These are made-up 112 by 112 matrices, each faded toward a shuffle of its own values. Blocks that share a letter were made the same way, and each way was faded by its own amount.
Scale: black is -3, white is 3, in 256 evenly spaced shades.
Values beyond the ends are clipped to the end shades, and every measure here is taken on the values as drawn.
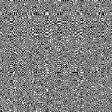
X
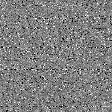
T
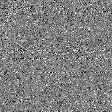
T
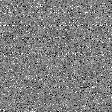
T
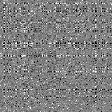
X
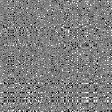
X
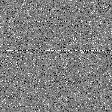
T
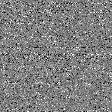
T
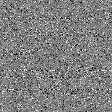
T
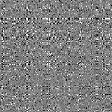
X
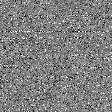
T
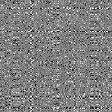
X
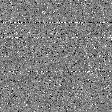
T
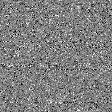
T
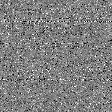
T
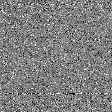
T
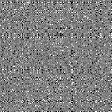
X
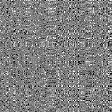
X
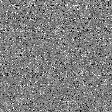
T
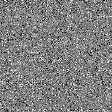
T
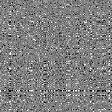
X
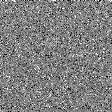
T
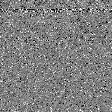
T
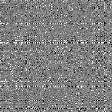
X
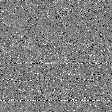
T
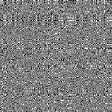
X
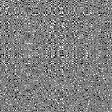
X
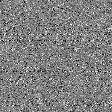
T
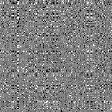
X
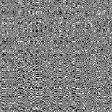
X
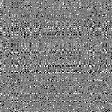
X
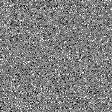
T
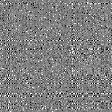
X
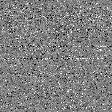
T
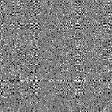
X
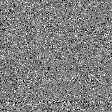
T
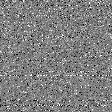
T
